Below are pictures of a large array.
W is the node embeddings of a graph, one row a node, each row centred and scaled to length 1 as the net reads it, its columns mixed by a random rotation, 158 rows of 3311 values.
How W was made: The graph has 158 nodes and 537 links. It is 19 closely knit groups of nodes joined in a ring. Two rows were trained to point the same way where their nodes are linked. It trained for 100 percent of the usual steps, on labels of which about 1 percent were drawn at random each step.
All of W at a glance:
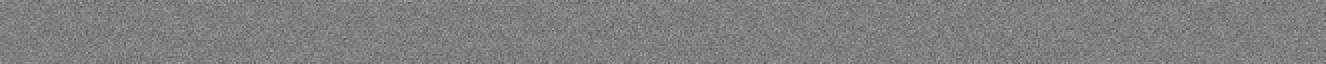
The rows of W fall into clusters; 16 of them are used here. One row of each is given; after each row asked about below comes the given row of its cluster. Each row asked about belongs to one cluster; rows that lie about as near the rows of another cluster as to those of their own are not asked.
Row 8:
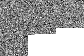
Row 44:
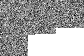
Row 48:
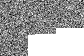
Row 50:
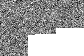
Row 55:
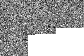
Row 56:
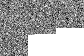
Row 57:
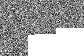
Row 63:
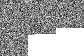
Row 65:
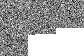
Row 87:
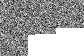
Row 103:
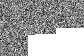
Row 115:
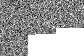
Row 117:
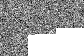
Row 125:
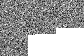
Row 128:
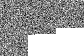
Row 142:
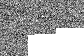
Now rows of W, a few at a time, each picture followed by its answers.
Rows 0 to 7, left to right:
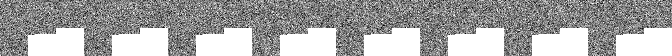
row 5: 50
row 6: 8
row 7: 125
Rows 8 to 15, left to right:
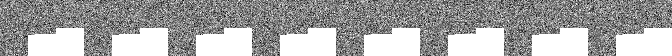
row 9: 50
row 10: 125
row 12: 63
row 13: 48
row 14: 115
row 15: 117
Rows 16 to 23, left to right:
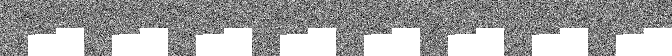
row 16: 128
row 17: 87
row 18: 142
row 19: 103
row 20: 128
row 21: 50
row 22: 128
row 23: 44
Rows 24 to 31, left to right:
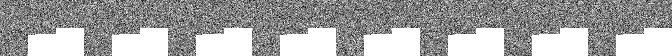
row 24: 115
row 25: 63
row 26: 48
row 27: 128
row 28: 87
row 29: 63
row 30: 142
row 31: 63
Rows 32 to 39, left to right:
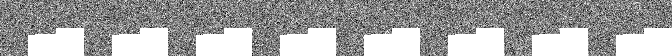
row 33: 103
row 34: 125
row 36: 117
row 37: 115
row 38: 87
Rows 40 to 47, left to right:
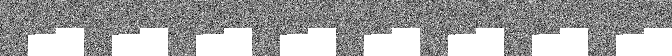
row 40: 44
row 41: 103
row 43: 55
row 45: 87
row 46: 63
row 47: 128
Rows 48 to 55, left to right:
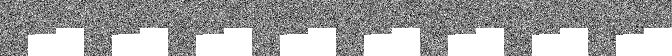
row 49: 48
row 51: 128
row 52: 44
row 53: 87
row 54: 65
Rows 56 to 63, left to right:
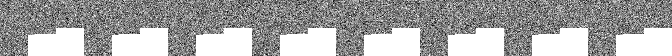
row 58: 44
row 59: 48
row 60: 48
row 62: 8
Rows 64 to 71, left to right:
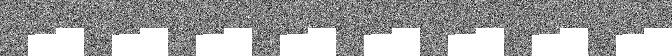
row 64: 128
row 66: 55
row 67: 115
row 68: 55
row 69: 44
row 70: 115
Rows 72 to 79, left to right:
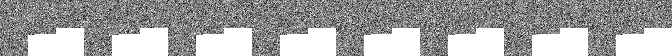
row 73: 103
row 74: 44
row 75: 125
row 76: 55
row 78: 56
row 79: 55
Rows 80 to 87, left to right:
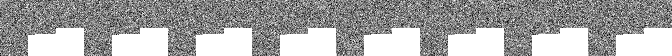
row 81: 125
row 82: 48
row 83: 56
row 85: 56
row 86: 142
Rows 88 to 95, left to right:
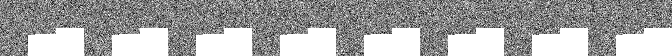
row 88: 44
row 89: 87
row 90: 56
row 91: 87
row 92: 57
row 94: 65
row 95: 117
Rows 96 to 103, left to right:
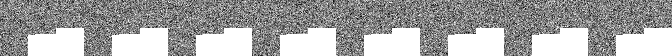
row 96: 117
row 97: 50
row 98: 142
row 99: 48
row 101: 57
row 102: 115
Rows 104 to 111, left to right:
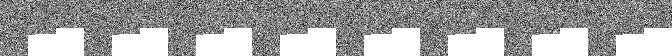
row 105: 50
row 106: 115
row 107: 56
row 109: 50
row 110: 117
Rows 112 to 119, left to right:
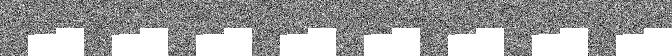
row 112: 48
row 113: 50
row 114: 128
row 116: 128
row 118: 142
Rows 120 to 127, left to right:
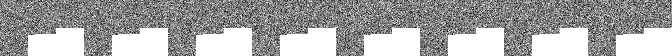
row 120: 50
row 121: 57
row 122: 44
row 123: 55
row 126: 44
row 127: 55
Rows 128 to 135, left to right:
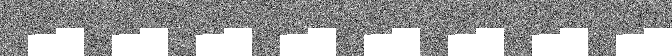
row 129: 65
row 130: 142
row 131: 115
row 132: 117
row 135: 56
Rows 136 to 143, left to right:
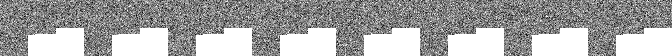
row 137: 56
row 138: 55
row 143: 125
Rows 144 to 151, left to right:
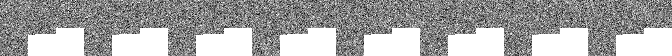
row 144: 65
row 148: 115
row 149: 103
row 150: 56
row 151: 8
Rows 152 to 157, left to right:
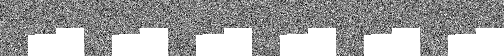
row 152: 103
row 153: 87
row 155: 142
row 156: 55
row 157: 87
